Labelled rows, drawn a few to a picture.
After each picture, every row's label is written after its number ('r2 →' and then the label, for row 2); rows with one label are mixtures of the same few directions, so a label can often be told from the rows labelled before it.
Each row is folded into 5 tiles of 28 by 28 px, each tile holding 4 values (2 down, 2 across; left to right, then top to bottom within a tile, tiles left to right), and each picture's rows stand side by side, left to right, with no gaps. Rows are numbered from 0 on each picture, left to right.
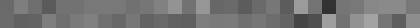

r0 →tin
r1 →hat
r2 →tin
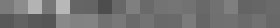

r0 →hat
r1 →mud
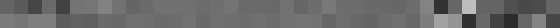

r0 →hat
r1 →mud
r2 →tin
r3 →tin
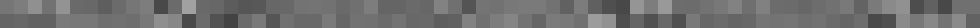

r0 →hat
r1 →tin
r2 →mud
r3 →tin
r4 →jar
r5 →hat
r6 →jar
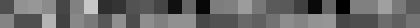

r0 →mud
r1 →hat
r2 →hat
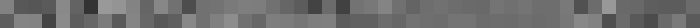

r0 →mud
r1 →tin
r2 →hat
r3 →jar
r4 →tin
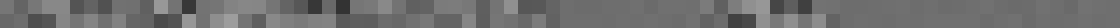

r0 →jar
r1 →tin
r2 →hat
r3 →mud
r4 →mud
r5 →jar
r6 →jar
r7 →mud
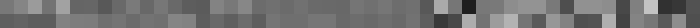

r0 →hat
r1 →jar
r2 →jar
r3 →tin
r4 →mud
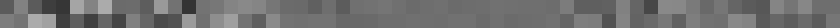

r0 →jar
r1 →tin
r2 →hat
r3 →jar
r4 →mud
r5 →jar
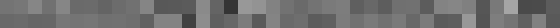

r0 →hat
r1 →mud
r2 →jar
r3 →mud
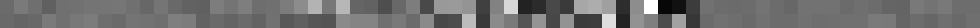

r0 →tin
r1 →jar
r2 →hat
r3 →mud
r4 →mud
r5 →mud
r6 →jar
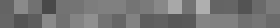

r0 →tin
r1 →hat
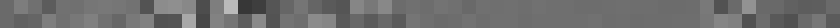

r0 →tin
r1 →mud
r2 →jar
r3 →tin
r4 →tin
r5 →tin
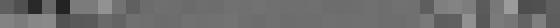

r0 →hat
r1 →tin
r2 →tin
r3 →mud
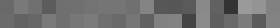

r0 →tin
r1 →mud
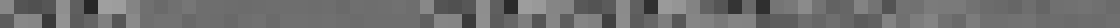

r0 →mud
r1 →tin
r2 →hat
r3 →mud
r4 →mud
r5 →hat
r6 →tin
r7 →hat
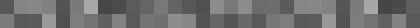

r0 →mud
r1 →jar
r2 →mud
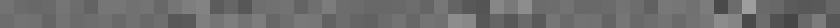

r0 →mud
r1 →jar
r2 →tin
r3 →jar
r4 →mud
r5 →tin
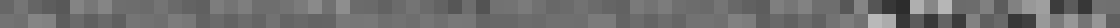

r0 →jar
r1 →jar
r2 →hat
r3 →hat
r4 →jar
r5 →jar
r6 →jar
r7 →jar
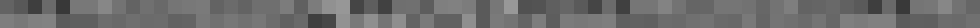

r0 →hat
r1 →jar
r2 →jar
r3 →mud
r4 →hat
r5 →mud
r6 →hat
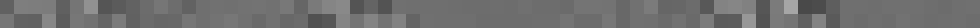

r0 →mud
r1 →tin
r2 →jar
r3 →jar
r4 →mud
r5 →mud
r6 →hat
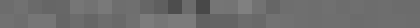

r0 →jar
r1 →hat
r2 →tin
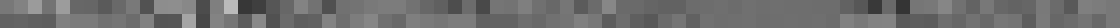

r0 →hat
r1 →mud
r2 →tin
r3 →hat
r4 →tin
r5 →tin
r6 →hat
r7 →mud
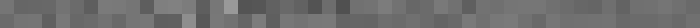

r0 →mud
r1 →mud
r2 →hat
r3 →tin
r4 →hat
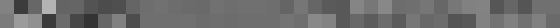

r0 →tin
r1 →jar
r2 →jar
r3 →jar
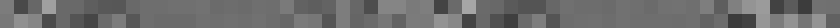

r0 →tin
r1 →jar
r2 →mud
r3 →tin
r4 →mud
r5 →jar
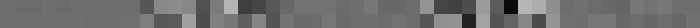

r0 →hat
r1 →mud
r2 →mud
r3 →mud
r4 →jar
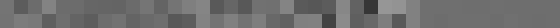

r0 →tin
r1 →jar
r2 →mud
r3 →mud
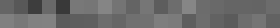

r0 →hat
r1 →tin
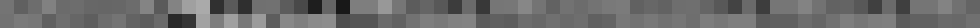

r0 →tin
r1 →jar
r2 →hat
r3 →hat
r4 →jar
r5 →hat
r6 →hat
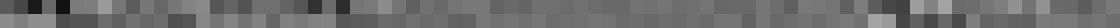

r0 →hat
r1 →jar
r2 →hat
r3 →jar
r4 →jar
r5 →mud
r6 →jar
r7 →hat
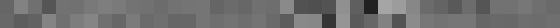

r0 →tin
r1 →jar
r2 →mud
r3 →hat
